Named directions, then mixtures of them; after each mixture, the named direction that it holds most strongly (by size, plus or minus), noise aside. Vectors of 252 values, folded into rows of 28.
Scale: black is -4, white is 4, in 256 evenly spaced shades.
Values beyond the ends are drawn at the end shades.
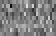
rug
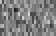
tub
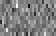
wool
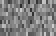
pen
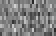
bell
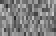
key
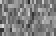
tub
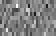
wool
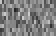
tub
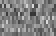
rug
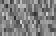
key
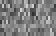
rug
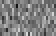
wool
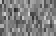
tub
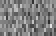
bell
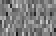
wool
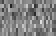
rug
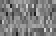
rug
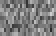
rug
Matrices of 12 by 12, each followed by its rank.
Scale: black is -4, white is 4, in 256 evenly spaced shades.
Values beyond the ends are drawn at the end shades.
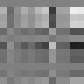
one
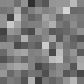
full rank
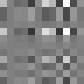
one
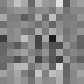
two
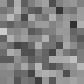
full rank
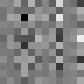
two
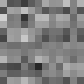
two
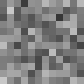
full rank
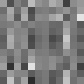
two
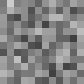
full rank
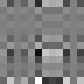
one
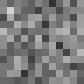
full rank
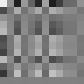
one
